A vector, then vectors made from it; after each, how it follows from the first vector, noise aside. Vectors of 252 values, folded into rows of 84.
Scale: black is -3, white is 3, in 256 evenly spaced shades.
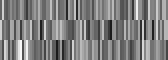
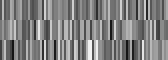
wrapped around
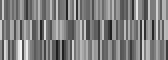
copied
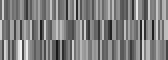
copied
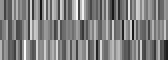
wrapped around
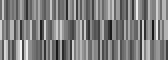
copied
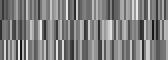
sign-scrambled
